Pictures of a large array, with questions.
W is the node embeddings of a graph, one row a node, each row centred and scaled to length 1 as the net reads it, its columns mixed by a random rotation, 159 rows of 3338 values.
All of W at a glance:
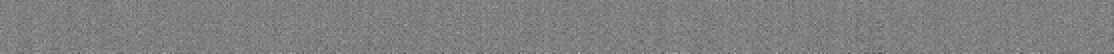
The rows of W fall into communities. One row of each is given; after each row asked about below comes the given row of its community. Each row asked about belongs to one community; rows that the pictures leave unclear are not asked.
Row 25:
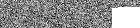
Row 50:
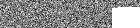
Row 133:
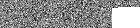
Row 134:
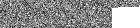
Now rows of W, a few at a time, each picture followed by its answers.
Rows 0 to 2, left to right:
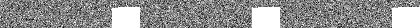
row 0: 134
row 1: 133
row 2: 134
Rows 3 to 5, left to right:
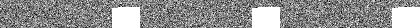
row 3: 134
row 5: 133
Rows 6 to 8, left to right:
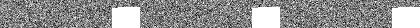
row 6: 25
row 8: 50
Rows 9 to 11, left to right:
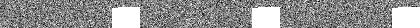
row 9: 50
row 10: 133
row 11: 50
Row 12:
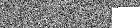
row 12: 133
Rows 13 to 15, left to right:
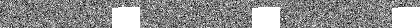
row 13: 134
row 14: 50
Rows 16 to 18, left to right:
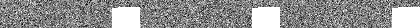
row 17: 133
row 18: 133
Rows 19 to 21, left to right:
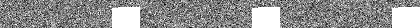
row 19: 134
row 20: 134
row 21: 134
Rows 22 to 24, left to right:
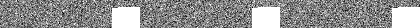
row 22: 133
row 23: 50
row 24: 25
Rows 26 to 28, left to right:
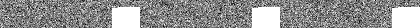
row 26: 50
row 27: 134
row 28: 133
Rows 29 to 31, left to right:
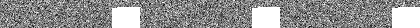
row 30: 133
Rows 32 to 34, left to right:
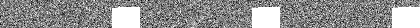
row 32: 133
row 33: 134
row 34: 50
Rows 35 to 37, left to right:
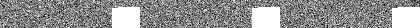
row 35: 133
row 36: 133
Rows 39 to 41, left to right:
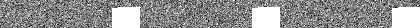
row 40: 133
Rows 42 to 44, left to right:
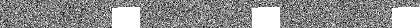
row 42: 133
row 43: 134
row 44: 50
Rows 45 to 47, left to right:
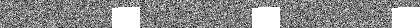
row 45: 134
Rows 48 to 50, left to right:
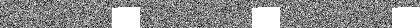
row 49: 25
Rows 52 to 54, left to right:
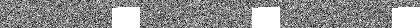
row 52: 50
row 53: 133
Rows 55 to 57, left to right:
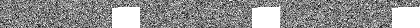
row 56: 134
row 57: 134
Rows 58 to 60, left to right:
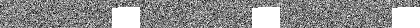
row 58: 25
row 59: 50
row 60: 25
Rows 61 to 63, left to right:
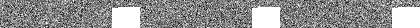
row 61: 133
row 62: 50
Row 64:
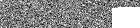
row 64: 25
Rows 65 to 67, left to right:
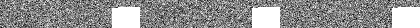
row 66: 50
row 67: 50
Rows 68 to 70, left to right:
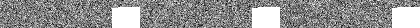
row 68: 134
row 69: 25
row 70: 25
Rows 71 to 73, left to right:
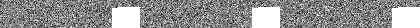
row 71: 25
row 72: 133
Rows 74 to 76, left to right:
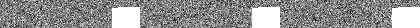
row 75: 133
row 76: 133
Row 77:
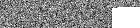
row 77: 50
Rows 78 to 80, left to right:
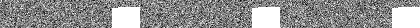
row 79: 133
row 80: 134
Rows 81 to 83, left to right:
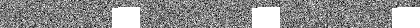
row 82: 25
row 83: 25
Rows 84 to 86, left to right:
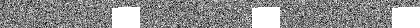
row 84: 50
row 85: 134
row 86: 50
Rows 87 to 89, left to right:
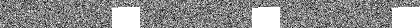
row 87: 134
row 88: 133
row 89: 134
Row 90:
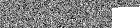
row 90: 134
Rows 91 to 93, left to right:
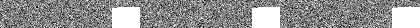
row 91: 133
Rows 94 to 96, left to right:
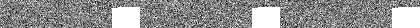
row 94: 25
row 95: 25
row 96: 134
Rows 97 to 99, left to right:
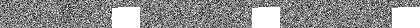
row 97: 133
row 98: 133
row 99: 134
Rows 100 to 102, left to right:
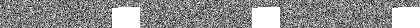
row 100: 50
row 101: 133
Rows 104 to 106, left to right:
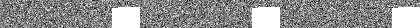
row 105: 133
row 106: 50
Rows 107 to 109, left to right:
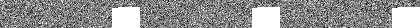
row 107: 25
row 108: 25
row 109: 25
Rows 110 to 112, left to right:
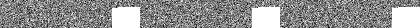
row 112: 133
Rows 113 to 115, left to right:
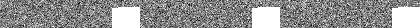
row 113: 134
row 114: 50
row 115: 50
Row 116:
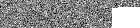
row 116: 25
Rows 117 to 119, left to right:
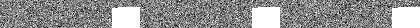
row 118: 133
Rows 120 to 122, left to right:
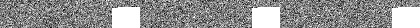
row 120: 50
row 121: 50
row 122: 50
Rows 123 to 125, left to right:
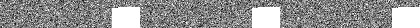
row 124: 25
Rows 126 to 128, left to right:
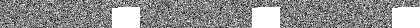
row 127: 134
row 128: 50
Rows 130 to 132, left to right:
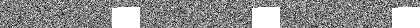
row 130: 133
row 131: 50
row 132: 50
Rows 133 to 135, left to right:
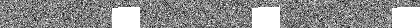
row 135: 25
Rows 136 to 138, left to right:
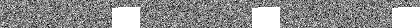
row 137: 134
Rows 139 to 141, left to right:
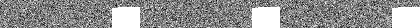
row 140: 133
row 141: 134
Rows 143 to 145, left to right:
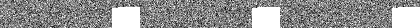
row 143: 25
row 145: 25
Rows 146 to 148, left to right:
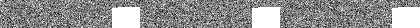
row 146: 25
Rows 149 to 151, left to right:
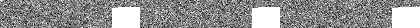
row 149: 25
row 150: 133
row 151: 134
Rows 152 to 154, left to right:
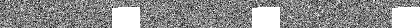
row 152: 50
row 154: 133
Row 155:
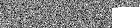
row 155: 50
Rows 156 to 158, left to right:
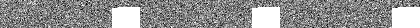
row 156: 25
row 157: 25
